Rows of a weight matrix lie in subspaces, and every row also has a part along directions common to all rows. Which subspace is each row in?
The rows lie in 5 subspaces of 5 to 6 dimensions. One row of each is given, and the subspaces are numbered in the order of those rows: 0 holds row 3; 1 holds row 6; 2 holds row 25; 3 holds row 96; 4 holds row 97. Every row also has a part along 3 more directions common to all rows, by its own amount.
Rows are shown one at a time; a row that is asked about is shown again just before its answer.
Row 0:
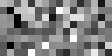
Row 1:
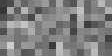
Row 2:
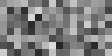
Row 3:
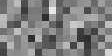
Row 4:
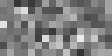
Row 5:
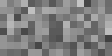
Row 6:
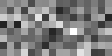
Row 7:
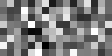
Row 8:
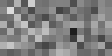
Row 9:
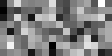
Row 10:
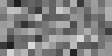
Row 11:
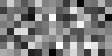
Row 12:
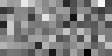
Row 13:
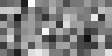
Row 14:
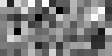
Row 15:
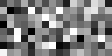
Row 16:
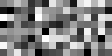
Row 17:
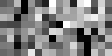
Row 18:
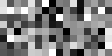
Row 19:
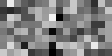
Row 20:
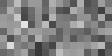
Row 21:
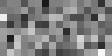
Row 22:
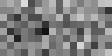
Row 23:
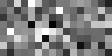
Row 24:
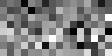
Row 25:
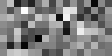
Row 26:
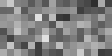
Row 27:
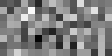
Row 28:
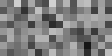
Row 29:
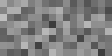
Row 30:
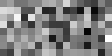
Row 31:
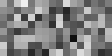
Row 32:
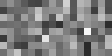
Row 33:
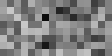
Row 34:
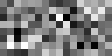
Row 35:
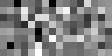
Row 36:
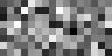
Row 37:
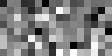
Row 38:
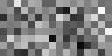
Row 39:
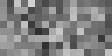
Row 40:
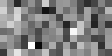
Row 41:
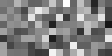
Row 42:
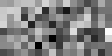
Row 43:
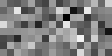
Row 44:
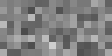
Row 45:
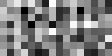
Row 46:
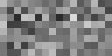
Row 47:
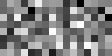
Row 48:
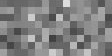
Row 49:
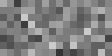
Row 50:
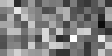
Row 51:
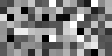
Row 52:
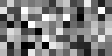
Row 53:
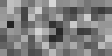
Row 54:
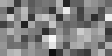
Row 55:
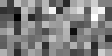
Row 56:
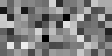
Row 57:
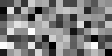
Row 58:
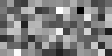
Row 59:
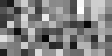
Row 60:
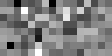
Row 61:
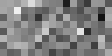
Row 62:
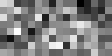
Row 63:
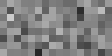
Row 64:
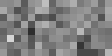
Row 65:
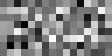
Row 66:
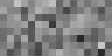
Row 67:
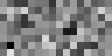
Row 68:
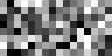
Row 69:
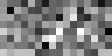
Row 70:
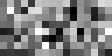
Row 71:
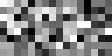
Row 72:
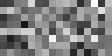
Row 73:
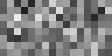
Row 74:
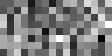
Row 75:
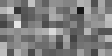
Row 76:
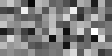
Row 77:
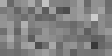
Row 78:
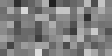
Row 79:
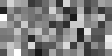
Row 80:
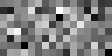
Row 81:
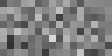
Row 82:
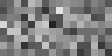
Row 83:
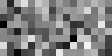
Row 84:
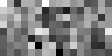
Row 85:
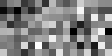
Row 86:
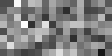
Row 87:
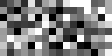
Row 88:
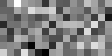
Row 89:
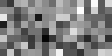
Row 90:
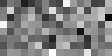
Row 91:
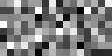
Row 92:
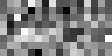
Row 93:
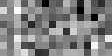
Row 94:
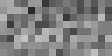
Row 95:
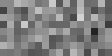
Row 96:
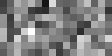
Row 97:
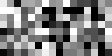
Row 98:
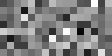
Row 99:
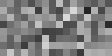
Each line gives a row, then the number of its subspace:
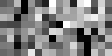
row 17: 0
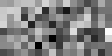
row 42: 4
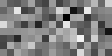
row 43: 2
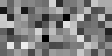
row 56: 2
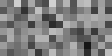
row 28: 0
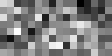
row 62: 3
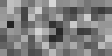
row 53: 4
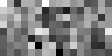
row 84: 4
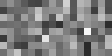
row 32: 0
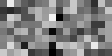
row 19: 3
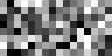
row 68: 0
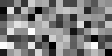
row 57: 1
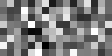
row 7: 2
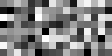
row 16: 0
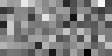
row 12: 0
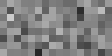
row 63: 2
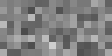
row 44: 1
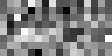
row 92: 3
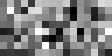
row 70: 4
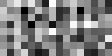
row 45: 1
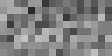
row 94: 3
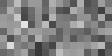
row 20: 1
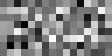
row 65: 2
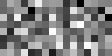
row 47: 3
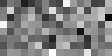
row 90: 0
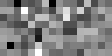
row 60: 2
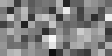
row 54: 0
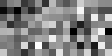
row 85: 4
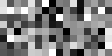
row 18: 4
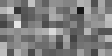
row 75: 1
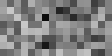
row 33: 1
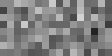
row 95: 0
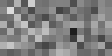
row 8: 1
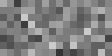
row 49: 4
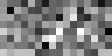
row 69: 4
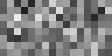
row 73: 4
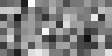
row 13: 0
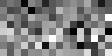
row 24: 4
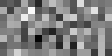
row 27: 3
